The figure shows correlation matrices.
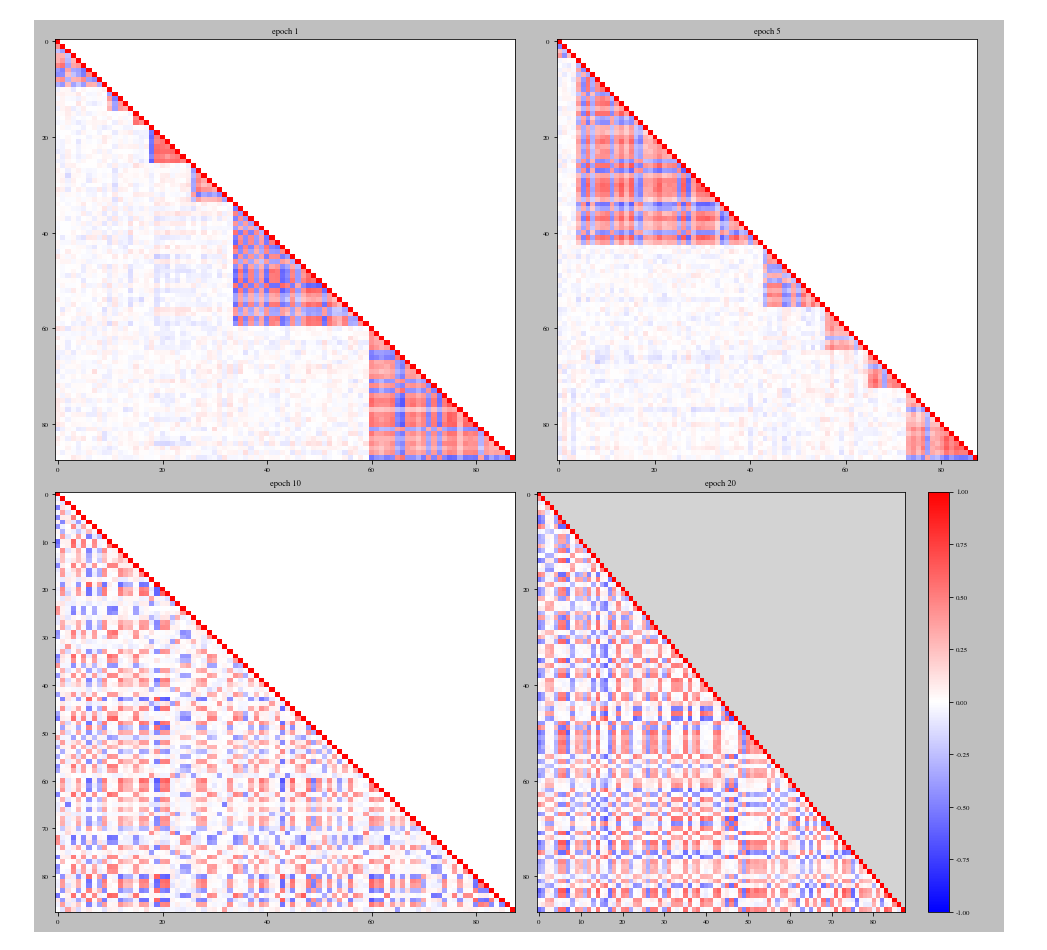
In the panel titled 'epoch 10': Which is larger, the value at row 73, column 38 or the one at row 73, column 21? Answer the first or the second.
the second
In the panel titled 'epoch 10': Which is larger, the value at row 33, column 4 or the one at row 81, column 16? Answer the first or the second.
the second
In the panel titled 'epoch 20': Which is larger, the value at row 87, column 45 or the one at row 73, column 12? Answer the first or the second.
the second
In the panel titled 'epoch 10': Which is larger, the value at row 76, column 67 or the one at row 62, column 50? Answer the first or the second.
the second
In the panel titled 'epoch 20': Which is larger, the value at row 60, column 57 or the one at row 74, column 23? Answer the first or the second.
the second
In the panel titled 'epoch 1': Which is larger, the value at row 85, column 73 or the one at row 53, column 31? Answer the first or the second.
the second
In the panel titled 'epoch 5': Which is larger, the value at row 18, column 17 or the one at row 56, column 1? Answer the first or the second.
the second
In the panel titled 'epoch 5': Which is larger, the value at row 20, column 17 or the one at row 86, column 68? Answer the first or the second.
the second
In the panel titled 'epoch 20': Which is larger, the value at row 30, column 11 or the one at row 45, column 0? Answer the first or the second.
the first
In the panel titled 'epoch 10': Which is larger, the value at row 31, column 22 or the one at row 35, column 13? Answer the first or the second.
the second
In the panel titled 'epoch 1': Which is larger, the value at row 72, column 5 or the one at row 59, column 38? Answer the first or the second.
the first
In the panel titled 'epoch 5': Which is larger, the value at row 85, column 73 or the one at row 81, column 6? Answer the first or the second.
the first
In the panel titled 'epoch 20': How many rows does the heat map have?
88
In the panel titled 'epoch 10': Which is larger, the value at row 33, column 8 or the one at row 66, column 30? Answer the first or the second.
the second
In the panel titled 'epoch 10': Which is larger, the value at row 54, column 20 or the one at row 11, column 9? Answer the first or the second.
the second
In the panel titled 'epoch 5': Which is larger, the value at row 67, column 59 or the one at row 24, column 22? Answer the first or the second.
the second
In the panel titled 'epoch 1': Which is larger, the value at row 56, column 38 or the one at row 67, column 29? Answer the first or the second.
the first
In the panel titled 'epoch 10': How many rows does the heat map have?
88
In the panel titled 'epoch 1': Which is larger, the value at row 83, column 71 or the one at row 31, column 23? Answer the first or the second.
the second
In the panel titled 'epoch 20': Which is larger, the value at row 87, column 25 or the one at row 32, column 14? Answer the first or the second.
the first
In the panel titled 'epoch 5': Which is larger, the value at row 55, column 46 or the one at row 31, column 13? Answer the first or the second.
the second
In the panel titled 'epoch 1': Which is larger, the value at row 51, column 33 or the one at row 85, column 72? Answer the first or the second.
the second
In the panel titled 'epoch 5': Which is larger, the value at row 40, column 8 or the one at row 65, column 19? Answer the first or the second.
the second
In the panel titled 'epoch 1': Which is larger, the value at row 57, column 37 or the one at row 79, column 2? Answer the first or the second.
the second
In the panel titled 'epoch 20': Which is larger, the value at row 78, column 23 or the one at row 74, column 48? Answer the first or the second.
the second
